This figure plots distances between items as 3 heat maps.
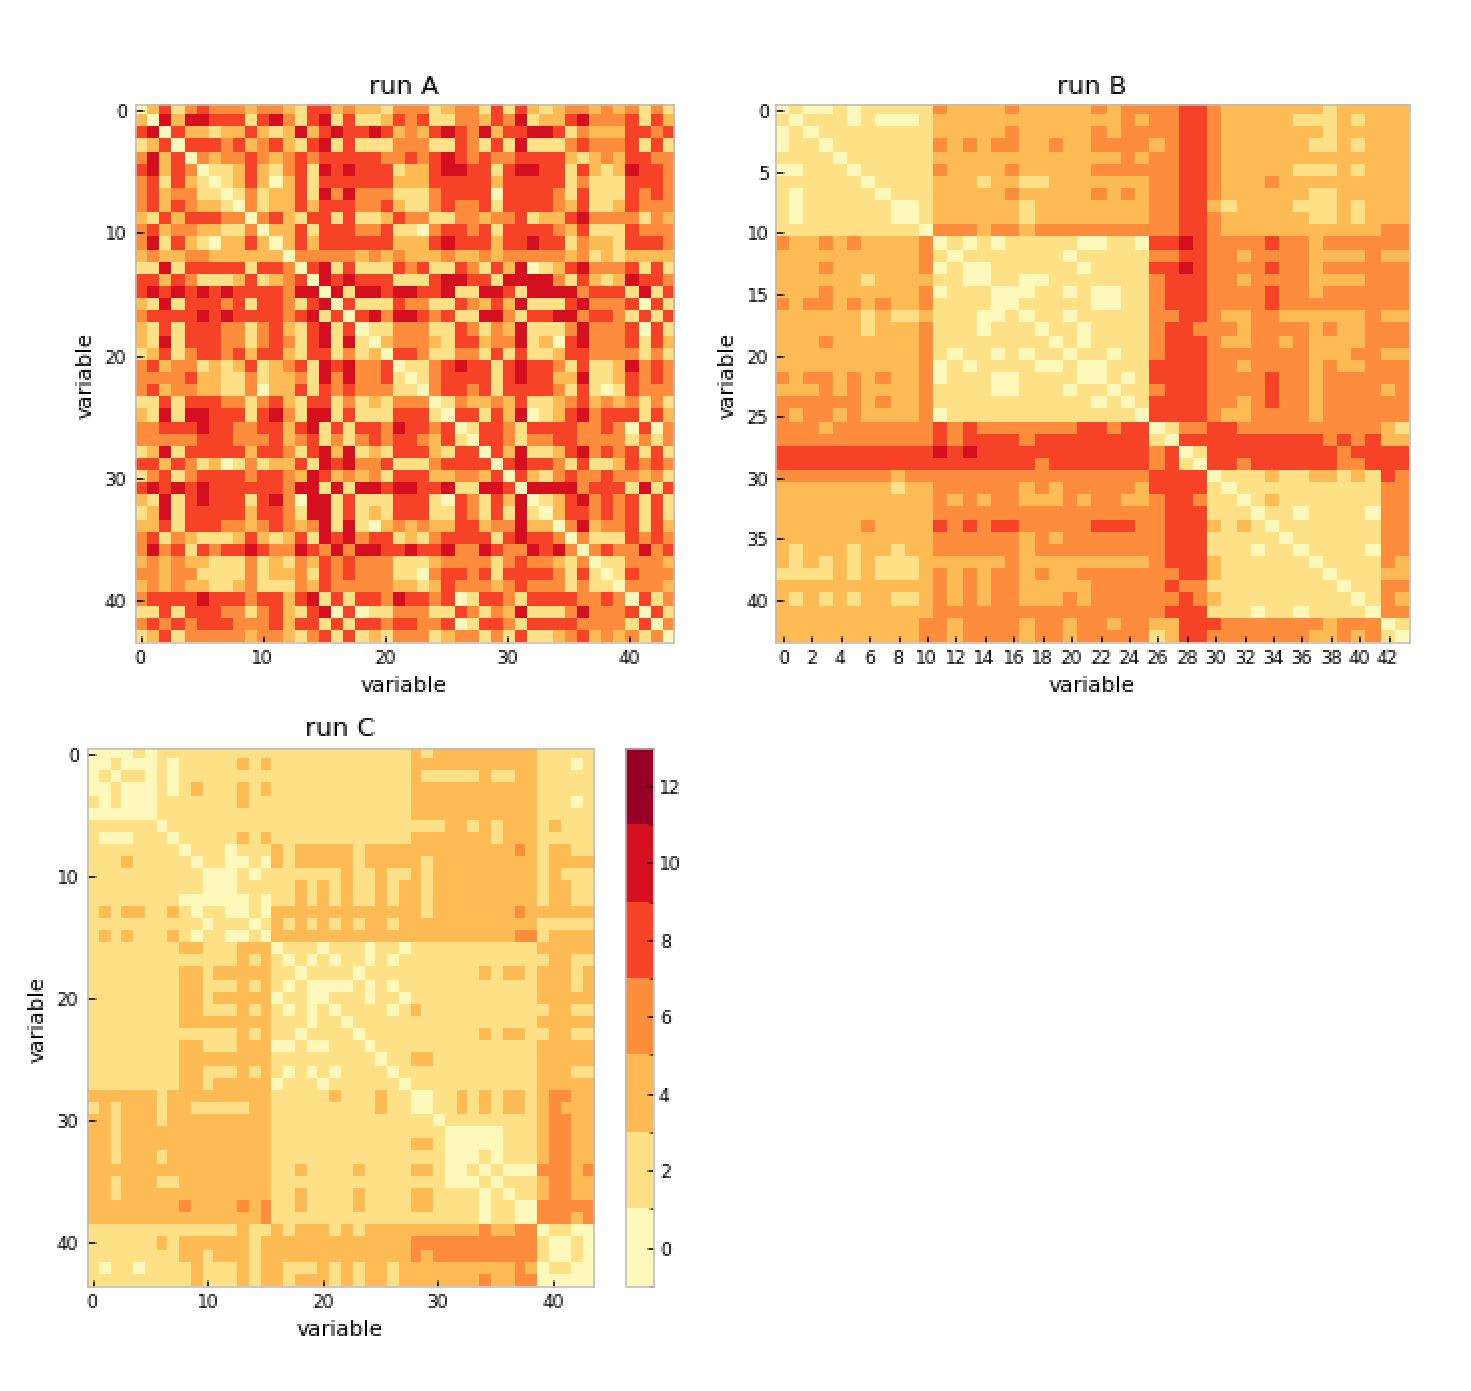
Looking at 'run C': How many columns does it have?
44
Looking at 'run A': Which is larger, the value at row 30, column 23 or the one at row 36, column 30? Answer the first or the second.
the first
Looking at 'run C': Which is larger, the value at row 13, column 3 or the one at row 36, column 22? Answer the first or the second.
the first
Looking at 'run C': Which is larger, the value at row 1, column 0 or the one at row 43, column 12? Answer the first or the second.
the second
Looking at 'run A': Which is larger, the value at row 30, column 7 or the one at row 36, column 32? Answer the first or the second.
the second
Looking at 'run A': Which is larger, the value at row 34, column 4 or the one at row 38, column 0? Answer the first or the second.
the first
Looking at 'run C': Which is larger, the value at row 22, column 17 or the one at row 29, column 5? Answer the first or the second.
the second
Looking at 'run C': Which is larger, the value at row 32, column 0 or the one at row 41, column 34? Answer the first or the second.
the second
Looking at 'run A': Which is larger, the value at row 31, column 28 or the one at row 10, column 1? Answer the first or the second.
the first
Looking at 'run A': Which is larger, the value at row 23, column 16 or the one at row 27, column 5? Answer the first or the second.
the second
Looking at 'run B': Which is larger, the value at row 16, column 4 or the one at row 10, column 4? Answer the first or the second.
the first
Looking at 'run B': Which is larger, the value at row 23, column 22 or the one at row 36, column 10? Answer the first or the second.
the second
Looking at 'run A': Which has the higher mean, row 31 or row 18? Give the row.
31
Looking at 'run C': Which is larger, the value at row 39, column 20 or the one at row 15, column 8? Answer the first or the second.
the first
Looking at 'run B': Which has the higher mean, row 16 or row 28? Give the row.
28
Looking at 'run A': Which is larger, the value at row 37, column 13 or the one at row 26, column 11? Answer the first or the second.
the second
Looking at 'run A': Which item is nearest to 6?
11
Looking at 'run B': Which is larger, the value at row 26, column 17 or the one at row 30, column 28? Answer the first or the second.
the second
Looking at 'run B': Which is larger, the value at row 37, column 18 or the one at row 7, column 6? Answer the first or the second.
the first
